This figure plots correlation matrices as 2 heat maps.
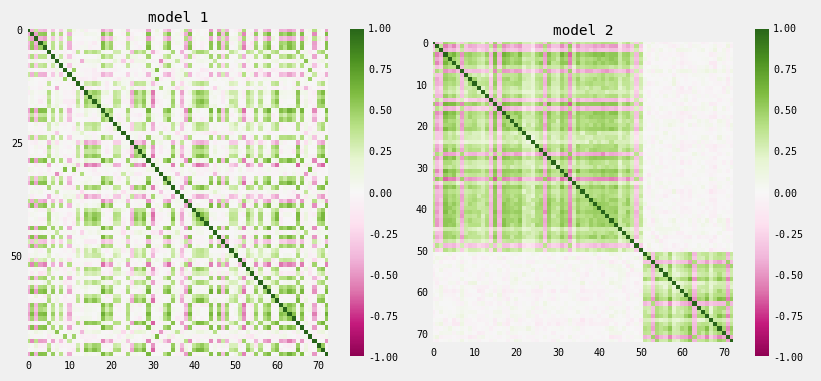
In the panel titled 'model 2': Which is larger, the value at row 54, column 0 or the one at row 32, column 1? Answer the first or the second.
the first
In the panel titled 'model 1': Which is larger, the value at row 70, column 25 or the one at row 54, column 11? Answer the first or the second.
the second
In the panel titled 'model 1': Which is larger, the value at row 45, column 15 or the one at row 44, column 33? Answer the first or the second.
the second
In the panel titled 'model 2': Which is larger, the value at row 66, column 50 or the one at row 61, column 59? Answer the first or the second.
the second
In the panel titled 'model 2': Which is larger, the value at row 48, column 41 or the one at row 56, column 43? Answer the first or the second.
the first
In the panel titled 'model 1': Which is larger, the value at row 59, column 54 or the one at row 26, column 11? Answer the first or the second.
the first
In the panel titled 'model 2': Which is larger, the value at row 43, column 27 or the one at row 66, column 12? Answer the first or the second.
the second
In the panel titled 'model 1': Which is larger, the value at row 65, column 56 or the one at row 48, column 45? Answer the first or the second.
the first
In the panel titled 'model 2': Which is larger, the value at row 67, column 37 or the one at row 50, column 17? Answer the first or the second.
the second
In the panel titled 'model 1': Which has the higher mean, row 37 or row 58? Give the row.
58
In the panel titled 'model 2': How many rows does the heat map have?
73
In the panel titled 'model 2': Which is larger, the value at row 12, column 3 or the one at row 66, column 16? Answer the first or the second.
the first
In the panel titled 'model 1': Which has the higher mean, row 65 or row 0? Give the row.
65
